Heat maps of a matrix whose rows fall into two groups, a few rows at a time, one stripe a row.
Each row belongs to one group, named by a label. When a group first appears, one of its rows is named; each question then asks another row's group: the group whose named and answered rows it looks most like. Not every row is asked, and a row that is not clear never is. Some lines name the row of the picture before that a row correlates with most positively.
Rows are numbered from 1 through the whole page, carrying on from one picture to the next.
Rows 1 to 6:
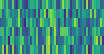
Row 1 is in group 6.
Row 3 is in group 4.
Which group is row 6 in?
6
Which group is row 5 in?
6
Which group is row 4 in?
6
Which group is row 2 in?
4
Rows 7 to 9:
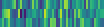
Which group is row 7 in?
6
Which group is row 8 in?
4
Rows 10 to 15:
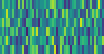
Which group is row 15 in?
6
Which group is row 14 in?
4
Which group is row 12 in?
4
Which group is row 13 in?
6
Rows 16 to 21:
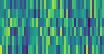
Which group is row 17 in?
4
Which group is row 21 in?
6
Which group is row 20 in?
6
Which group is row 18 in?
6
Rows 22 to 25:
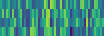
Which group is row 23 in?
6
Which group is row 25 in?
6
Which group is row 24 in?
6
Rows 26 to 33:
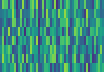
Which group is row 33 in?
6
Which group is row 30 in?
6
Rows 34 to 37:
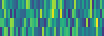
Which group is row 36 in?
6
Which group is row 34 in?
4
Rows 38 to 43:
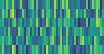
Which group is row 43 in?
6
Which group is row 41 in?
4
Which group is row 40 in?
6
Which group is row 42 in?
4
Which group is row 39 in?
6
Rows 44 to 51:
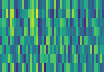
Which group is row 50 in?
4
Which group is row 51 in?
6
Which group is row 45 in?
6
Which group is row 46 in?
6
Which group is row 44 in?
6
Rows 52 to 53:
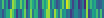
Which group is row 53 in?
6
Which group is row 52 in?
6
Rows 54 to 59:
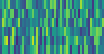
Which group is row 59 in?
6
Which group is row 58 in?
6
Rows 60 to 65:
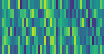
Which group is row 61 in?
6
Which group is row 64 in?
4
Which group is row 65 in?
4
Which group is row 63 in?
6
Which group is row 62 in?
4
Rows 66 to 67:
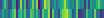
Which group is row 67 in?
6
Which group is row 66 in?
6
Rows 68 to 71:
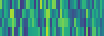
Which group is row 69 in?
6
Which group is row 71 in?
6
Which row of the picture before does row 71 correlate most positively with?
66
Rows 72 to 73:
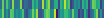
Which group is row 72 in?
6
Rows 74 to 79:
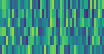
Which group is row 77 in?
6
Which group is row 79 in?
4
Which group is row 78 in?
6
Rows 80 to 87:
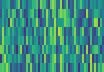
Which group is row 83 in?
4
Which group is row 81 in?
6
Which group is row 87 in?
4
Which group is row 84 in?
4
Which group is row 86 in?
4
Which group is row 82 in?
6
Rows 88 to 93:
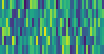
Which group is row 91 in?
4
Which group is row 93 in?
6
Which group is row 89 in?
4
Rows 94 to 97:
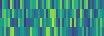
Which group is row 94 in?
6
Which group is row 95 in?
4
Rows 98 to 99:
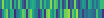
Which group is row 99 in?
6
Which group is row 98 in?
4
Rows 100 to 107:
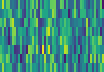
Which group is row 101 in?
4
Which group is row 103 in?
6
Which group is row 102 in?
6
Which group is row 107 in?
4
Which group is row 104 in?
6
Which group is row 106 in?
4
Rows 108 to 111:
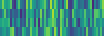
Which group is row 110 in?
4
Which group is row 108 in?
4
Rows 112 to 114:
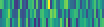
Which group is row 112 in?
6
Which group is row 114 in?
4
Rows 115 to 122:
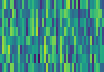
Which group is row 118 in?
6
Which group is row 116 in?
6
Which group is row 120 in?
4
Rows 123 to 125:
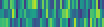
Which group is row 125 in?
4
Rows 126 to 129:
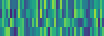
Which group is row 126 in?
4
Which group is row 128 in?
6
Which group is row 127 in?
4
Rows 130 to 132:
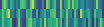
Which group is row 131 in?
4
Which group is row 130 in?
6
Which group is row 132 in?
4
